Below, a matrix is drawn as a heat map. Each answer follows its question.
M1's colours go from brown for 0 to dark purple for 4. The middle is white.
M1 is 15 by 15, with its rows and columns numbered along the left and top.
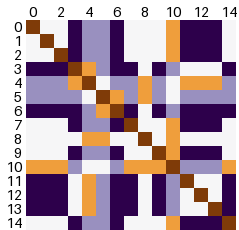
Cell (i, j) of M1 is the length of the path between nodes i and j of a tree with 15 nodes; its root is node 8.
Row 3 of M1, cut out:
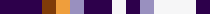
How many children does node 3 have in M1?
0
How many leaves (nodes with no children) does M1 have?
11
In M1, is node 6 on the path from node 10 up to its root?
no
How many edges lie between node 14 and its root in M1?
2
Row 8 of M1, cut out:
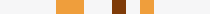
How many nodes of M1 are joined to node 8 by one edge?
3
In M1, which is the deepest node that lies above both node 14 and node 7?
10
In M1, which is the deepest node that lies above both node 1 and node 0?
10
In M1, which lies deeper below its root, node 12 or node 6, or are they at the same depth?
the same depth
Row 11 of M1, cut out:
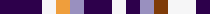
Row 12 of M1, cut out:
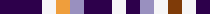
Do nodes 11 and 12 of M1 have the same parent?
yes
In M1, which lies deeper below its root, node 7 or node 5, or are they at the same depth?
node 7
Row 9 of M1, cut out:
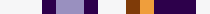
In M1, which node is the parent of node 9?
10
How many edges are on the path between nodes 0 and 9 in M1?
2
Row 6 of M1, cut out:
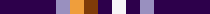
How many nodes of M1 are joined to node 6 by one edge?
1
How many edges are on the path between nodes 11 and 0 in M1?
4
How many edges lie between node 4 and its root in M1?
1
